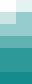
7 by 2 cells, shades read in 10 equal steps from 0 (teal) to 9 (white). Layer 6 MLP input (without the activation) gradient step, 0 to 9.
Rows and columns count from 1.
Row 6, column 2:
1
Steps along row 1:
down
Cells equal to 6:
0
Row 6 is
1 1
